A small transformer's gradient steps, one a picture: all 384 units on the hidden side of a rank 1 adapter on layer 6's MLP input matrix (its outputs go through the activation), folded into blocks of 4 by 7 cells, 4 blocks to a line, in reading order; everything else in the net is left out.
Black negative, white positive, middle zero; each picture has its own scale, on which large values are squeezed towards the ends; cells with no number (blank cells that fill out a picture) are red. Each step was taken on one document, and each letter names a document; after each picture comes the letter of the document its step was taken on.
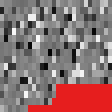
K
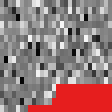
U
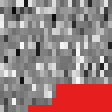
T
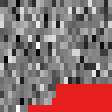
U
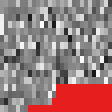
T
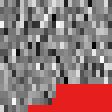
T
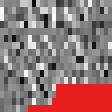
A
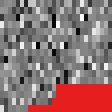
T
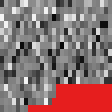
K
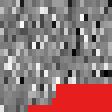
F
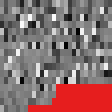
F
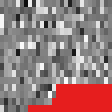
T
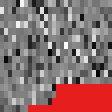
A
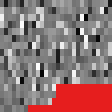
F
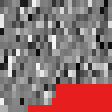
U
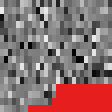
A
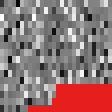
K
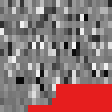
F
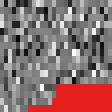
U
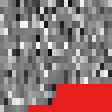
A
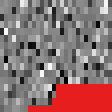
A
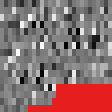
F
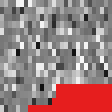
T
